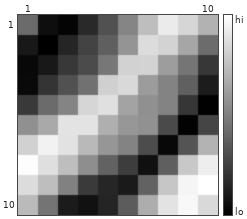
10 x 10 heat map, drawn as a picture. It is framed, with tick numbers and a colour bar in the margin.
The ninth with the highest average is the bottom right. The ninth with the lowest average is the top left. On average the colour sits 50% of the way up the scale. Streaks slant up to the right.
